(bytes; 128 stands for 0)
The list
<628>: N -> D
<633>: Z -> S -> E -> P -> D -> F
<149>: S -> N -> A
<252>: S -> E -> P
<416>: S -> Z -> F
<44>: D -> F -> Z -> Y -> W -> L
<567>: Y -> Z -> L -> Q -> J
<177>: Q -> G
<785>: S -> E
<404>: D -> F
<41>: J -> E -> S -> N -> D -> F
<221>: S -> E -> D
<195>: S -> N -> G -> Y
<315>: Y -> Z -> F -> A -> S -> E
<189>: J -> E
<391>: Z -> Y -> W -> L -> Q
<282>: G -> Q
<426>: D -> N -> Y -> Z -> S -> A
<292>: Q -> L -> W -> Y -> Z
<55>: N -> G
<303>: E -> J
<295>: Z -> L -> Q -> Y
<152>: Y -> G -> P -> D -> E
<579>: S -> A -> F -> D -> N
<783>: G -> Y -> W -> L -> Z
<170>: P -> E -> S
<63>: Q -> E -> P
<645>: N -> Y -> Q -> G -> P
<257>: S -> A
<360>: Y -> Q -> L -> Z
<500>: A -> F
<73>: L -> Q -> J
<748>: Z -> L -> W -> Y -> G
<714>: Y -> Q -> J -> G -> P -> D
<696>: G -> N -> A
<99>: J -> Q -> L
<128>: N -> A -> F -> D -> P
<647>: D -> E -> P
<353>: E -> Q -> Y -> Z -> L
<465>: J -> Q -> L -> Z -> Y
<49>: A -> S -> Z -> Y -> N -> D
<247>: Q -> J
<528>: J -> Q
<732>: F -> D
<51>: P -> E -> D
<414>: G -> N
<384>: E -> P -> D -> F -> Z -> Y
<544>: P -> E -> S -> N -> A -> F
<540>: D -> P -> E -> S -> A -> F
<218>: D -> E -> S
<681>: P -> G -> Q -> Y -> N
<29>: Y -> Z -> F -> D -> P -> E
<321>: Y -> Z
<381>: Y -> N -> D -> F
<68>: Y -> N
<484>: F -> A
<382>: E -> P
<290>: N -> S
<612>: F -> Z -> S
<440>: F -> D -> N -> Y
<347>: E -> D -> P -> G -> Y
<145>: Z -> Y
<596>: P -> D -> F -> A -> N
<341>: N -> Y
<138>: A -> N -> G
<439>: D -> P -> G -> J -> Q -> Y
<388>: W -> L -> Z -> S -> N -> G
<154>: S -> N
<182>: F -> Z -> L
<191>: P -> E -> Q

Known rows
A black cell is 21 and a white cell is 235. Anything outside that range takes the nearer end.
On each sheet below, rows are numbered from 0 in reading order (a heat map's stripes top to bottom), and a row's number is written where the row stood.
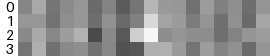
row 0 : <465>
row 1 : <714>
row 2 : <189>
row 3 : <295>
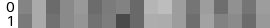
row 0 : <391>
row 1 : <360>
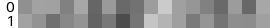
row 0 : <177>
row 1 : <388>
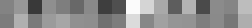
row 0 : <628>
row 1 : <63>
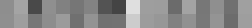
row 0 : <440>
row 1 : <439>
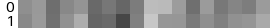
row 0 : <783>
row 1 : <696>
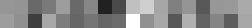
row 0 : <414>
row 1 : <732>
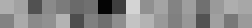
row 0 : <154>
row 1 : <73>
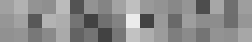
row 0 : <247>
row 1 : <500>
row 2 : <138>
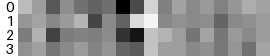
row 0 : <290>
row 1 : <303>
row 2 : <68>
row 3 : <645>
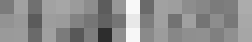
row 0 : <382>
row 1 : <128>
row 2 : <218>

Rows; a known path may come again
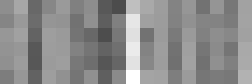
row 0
<681>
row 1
<152>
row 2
<544>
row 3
<128>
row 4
<596>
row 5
<51>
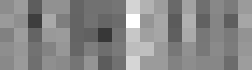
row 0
<44>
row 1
<732>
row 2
<182>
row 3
<748>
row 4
<347>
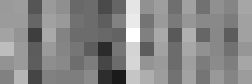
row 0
<579>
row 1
<540>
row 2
<404>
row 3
<416>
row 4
<49>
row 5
<68>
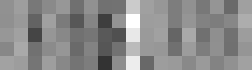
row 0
<439>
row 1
<221>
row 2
<381>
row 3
<465>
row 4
<170>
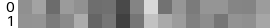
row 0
<315>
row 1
<138>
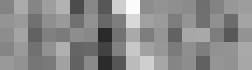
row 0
<189>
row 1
<714>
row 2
<321>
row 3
<696>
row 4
<55>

